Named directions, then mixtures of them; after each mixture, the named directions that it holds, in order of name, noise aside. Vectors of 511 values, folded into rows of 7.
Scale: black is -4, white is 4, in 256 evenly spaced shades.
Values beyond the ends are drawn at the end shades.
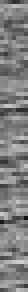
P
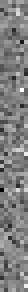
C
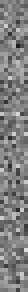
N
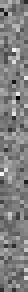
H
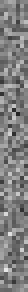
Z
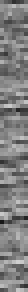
P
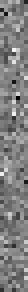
H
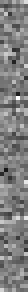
H, P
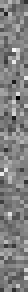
H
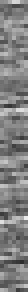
P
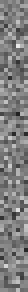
N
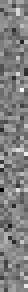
C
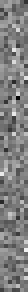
H, N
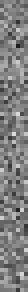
N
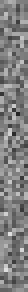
Z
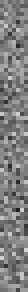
N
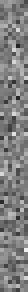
H, N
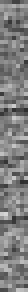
P, Z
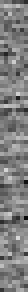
H, P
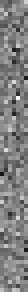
H, N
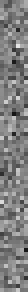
H, N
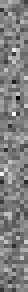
H, Z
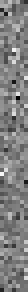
H
